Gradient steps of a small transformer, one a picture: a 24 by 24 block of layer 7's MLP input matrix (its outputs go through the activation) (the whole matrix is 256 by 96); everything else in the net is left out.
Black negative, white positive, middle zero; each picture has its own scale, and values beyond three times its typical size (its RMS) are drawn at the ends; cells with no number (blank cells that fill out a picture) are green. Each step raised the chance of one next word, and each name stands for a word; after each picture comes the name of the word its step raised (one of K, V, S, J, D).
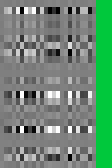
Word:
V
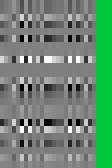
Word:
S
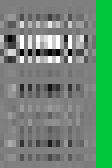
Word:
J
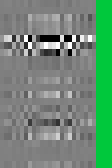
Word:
V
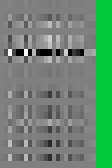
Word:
J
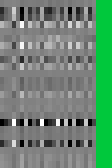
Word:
V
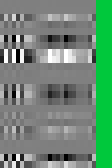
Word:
S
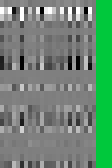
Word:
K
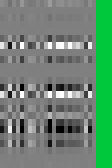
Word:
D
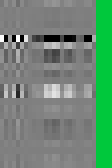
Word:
D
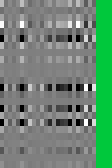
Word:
D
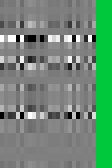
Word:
J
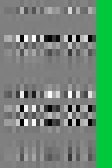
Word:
D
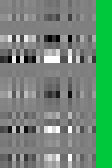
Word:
S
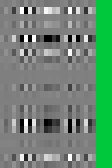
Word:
K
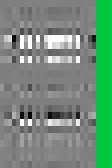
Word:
J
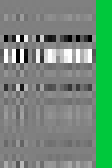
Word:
S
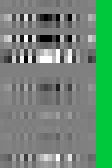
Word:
S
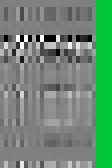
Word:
V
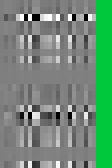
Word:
J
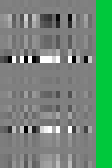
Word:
S
